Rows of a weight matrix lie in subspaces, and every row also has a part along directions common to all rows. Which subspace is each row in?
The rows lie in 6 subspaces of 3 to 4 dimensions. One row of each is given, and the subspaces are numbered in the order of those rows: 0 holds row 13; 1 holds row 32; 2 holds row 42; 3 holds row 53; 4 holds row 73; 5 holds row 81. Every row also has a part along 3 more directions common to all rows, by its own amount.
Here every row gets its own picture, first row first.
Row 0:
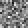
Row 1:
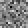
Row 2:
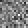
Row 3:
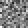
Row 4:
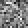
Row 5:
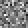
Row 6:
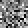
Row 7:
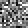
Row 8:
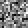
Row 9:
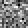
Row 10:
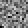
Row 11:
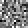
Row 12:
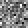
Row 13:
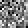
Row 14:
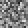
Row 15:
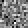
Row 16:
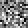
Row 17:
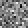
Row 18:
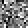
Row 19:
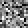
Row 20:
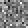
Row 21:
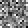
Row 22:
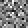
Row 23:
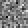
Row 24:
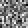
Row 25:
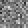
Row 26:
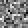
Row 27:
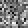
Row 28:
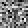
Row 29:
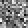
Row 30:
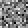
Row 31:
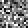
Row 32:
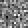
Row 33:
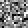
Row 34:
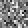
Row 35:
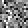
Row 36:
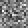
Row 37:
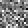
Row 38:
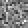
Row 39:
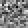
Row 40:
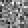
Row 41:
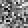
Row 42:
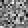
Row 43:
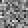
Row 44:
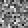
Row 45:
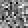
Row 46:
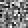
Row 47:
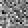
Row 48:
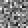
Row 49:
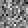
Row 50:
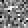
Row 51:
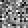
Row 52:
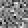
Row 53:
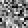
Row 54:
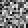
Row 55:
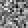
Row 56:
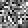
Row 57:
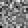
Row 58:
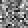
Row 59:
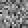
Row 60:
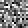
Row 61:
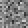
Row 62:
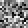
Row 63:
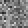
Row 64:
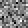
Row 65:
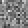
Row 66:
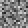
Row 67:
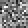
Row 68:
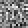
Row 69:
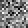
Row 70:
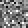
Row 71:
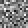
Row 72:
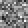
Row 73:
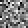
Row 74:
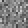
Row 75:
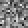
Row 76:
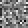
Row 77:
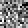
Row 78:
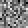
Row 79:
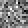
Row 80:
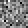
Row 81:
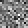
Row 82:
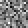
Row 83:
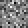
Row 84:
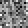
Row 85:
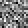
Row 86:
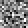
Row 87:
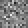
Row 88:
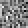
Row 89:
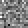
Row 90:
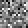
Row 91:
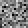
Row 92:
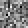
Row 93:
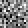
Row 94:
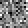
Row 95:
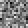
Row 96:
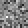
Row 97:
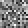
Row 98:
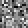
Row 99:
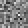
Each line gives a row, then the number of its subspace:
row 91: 4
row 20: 4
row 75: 1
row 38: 3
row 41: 3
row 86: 4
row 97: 5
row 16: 3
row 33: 4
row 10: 2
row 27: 0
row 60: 1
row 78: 5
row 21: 0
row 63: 0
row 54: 3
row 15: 1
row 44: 1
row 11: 1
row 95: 3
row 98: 3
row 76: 0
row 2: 5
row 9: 3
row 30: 0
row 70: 4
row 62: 4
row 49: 5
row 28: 1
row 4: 3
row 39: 3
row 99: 3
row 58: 5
